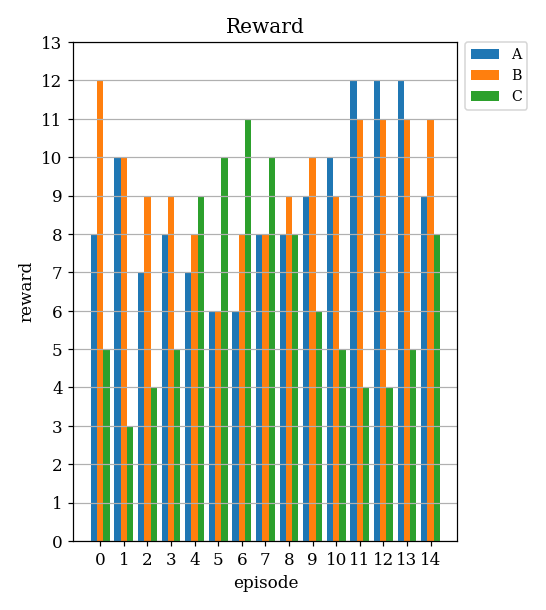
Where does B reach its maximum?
0
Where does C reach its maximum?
6
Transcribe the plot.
Title: Reward
x-axis: episode, ticks 0 1 2 3 4 5 6 7 8 9 10 11 12 13 14
y-axis: reward, ticks 0 1 2 3 4 5 6 7 8 9 10 11 12 13
Legend: A, B, C
Values:
A: 8 10 7 8 7 6 6 8 8 9 10 12 12 12 9
B: 12 10 9 9 8 6 8 8 9 10 9 11 11 11 11
C: 5 3 4 5 9 10 11 10 8 6 5 4 4 5 8
